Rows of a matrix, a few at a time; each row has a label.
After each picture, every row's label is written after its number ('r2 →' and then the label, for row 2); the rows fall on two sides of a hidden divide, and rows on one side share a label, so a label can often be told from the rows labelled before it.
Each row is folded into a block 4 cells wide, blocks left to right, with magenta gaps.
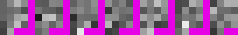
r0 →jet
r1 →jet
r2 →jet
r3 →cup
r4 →jet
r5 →jet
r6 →jet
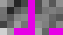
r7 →jet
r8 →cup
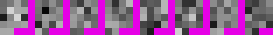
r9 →jet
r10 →jet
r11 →cup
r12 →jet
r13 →cup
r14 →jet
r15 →jet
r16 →cup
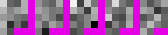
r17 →cup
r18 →cup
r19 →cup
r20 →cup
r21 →jet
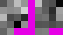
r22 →cup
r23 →cup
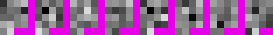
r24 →jet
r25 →jet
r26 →jet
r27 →cup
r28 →jet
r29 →cup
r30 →cup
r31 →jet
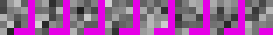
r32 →cup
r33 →cup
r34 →jet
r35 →cup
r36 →jet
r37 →jet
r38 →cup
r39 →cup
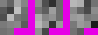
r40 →jet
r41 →cup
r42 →cup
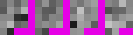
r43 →cup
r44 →cup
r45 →jet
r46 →jet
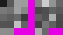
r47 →jet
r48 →jet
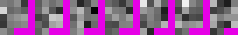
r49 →jet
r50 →jet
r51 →jet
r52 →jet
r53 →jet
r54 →cup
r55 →cup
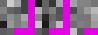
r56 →jet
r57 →cup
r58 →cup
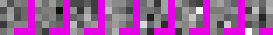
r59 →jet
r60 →jet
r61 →jet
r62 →jet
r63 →cup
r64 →cup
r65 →cup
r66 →cup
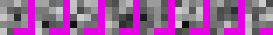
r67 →cup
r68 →cup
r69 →jet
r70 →cup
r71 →jet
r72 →cup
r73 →jet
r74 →cup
